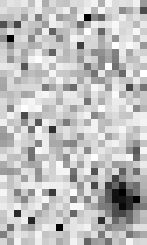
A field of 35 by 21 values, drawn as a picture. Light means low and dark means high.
A single bump stands in the bottom right. The ninth with the highest average is the bottom right. The values are skewed, with a long tail toward high values. Neither half mirrors the other.
